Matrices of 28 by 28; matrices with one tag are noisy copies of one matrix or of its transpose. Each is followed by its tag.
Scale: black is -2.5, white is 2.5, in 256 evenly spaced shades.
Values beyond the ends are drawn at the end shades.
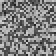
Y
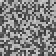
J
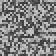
Y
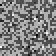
J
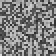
Y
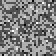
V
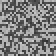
Y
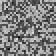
Y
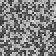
J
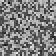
J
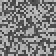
Y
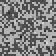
V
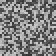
J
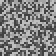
J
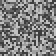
V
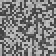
Y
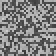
Y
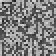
Y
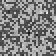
V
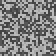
V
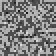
Y
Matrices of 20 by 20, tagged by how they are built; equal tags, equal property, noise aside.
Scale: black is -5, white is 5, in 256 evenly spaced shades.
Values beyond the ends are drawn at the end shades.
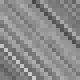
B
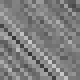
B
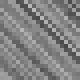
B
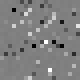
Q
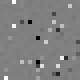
Q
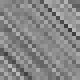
B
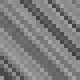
B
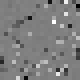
Q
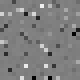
Q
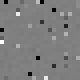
Q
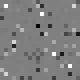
Q
